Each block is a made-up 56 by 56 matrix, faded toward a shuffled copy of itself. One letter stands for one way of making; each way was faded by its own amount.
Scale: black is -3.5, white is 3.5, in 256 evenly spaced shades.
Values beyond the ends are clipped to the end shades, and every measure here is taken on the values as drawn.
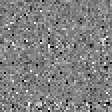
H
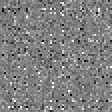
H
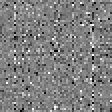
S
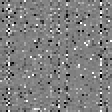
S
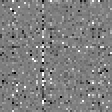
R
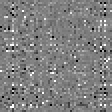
R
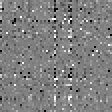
R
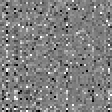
S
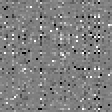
R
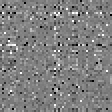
R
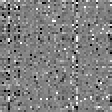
S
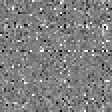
H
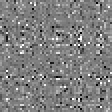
R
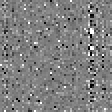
S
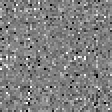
H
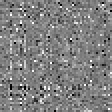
S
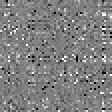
R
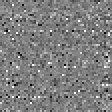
H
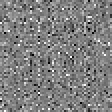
S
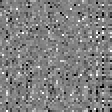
S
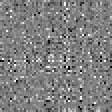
R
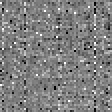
S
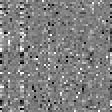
S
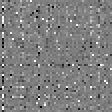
R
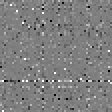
R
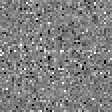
H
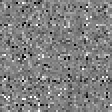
H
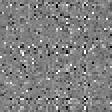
R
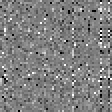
S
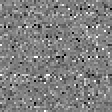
H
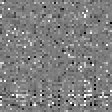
R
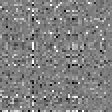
R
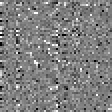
S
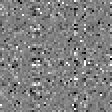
R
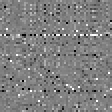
R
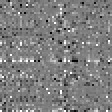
R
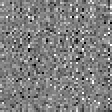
S
